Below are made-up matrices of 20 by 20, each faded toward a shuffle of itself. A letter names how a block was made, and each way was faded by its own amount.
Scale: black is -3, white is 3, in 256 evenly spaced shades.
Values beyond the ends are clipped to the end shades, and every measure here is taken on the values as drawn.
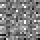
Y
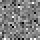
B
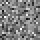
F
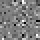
Y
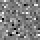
B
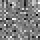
Y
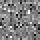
B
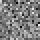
F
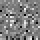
Y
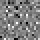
Y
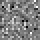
B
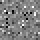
B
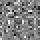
Y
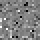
B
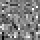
Y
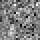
F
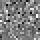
F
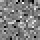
B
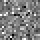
B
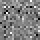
Y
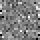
B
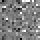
Y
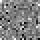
B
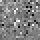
B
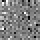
Y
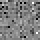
Y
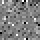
B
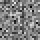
F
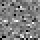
B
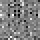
Y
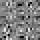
Y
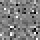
Y
